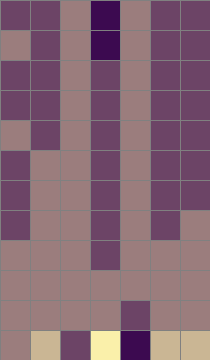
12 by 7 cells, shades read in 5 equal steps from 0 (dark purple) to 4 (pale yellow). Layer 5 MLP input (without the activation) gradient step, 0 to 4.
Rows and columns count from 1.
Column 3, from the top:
2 2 2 2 2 2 2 2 2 2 2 1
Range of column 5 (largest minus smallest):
2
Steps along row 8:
up same down up down up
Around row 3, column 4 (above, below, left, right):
0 1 2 2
